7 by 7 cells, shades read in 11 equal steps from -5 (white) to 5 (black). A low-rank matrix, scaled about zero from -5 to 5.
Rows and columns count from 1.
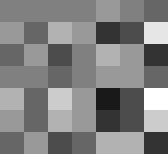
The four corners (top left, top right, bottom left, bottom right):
0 1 1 3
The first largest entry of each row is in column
7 5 7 3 5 5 7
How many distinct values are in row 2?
6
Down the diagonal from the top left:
0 1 2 0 4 2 3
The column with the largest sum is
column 5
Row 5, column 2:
1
